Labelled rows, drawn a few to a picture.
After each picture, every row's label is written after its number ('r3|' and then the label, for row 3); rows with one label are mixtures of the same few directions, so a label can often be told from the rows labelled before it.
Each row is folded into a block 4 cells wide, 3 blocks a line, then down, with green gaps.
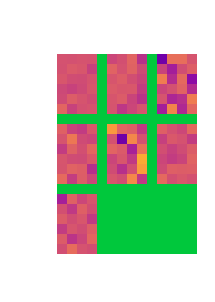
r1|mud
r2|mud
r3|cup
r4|cup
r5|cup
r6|mud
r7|cup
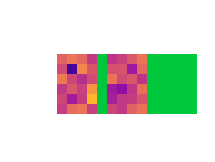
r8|cup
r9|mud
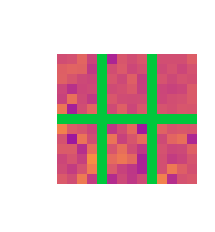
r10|mud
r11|cup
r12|mud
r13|cup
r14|mud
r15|mud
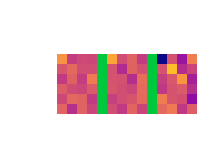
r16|cup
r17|cup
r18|cup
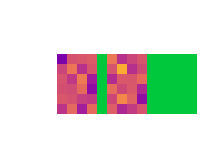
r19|cup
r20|cup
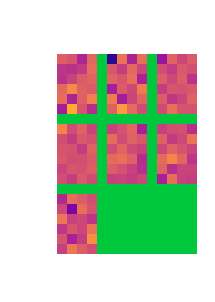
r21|mud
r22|cup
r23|cup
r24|cup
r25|mud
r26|mud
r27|cup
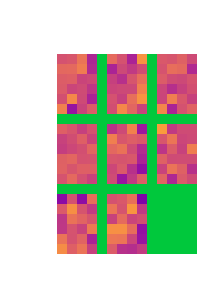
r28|mud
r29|mud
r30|mud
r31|mud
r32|mud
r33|cup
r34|cup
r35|mud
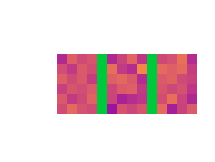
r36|cup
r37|mud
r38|mud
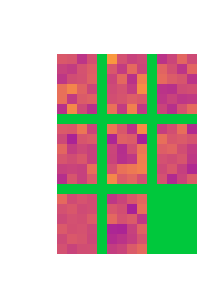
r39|mud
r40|cup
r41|mud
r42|cup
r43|mud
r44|mud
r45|cup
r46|mud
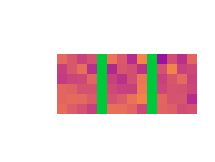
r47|mud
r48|mud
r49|cup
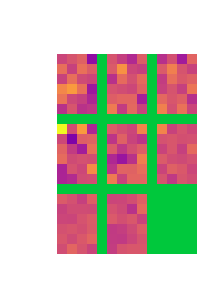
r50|mud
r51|cup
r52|cup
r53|cup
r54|mud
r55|cup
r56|mud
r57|mud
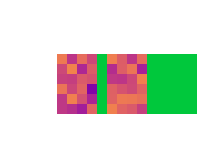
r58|cup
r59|mud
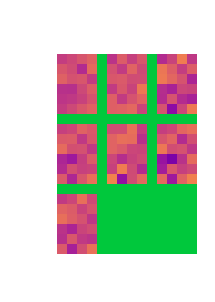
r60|mud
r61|cup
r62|mud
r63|mud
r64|mud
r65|mud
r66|mud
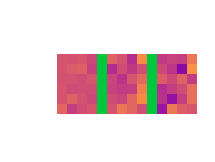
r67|mud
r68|mud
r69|mud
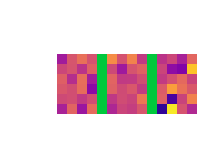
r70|cup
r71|cup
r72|mud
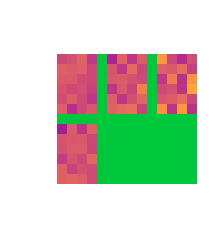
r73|mud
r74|cup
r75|cup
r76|cup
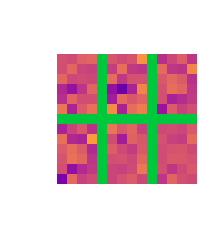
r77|mud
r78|mud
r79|mud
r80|mud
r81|cup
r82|mud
